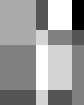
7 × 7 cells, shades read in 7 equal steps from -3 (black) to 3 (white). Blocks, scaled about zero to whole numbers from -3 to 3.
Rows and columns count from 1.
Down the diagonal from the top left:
1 1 1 3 2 2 0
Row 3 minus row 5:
1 1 1 -1 -2 -2 -1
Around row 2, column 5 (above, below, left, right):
3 0 -1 3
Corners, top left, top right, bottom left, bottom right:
1 -3 -1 0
